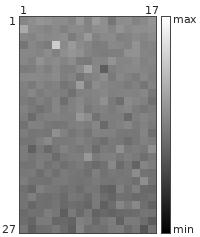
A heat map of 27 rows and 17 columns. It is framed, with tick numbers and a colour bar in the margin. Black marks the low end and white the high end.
Overall the values sit about 50% of the way up the scale. Fine speckle covers the field. No row or column stands out. There is an overall slope up to the top. A few values lie far out on both sides of the bulk. There are no regular stripes.
